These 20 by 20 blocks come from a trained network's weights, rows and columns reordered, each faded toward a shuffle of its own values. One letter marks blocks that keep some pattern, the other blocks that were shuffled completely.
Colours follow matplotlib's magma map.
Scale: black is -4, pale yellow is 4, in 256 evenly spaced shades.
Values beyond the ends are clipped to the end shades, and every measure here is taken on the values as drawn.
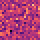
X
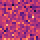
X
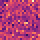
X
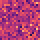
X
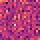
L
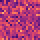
L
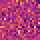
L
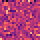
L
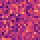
L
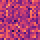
L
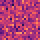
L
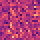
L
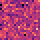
X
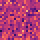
X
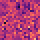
L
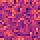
X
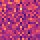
L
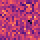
L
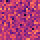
X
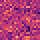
L
